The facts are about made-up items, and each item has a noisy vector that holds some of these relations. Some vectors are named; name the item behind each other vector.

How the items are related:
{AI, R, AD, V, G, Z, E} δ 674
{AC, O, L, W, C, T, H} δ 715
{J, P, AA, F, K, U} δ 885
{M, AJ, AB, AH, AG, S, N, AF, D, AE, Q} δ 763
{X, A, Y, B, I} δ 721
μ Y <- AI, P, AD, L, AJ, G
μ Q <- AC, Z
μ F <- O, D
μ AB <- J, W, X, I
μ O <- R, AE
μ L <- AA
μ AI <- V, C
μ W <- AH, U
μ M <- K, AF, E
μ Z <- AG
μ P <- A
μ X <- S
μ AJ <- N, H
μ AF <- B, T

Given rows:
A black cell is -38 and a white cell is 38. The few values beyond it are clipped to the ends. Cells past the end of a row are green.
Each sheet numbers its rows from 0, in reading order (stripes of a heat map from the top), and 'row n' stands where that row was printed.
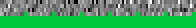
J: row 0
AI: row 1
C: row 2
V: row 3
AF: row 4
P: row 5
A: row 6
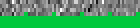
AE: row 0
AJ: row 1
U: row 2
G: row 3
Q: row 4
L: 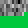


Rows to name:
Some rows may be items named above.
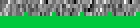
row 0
K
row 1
O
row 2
L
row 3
R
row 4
O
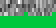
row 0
E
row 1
F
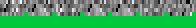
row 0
R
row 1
Z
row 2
AH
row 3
Z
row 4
Z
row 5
W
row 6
H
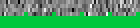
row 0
AC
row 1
S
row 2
Y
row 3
T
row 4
AA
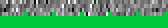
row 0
R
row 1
AG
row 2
B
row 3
T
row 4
AB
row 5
Y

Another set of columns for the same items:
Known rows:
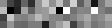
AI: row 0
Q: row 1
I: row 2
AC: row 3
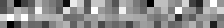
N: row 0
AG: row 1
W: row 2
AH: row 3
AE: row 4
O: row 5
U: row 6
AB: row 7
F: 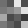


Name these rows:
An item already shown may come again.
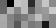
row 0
O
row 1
Q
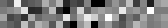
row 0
F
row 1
Z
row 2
Y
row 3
H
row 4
K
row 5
T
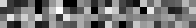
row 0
A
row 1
L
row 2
C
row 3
P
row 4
AA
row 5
B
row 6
Z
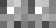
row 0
S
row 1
AH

